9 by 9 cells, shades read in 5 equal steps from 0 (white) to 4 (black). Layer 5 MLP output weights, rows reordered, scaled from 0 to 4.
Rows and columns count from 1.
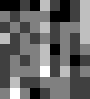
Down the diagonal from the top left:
4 3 3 3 1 3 1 3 3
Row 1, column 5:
1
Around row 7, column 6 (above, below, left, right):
3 2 0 1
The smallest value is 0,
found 2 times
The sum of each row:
27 23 19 20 22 23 18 22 21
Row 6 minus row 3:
0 0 0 0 0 0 0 2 2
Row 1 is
4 4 3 4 1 3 4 3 1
